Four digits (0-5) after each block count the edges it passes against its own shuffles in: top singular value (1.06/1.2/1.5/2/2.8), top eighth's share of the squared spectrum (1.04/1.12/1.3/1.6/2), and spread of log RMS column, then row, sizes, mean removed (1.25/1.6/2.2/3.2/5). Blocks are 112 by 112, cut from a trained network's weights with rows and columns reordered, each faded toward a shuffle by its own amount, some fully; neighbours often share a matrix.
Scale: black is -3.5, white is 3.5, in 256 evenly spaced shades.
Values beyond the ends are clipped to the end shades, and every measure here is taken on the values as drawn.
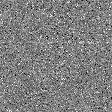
0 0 0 0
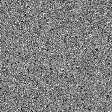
2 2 0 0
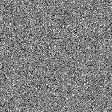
3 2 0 1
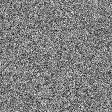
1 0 0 0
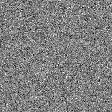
2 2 0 0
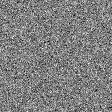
0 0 0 0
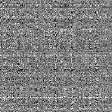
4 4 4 2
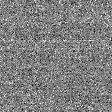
2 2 1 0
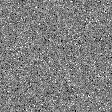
0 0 0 0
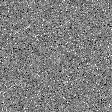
0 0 0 0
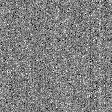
2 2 0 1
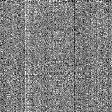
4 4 2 3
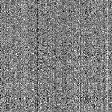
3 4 2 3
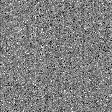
1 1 0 0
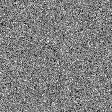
0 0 0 0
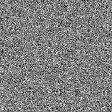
3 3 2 2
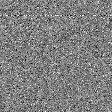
2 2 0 1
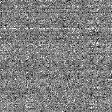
3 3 3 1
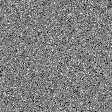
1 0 0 0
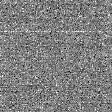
2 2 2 1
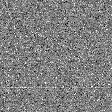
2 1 0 0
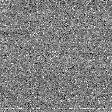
2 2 2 1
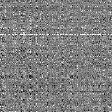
3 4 4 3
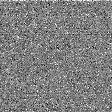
2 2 1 1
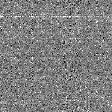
2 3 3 1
